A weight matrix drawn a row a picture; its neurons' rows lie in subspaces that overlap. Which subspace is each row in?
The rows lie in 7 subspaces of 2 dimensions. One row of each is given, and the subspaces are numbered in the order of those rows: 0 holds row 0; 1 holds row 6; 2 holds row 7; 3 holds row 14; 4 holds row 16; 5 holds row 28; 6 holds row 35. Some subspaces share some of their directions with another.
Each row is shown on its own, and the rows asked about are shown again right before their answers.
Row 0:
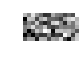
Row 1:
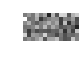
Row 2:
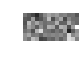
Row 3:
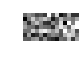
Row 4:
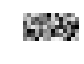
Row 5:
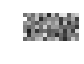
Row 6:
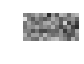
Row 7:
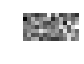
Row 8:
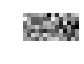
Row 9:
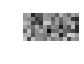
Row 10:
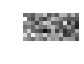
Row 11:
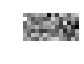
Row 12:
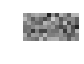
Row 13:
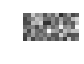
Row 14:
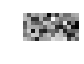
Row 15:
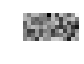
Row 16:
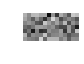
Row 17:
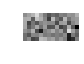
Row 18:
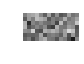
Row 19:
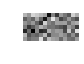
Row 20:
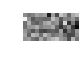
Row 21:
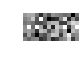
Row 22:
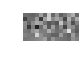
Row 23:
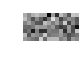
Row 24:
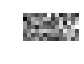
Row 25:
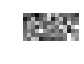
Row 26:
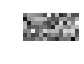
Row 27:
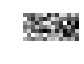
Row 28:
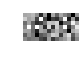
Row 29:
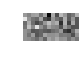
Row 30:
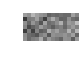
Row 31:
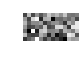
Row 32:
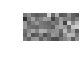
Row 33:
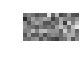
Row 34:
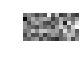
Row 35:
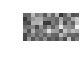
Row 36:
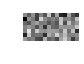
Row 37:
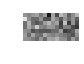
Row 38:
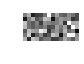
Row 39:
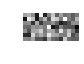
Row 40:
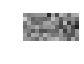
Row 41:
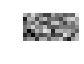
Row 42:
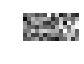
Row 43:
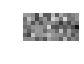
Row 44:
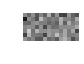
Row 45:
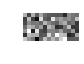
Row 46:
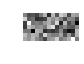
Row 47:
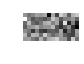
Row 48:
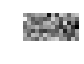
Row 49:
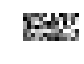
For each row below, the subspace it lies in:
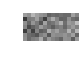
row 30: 4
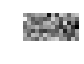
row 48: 1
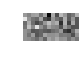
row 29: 5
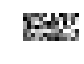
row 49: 5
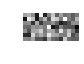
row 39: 1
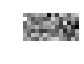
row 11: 6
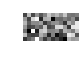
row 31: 3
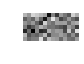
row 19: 4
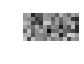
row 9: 6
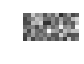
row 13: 6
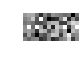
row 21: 5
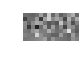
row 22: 5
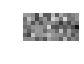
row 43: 1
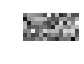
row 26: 2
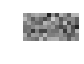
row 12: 4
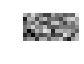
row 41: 0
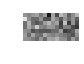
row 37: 5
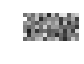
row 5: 3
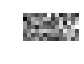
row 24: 5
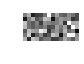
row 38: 6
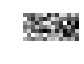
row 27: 0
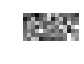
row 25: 2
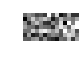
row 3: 0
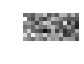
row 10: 0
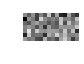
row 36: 3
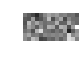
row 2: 2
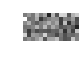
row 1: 3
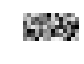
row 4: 0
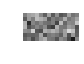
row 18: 2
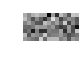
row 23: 4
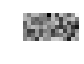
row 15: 0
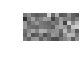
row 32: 6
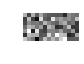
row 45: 3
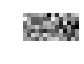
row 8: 1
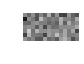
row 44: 3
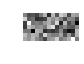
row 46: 2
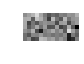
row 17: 2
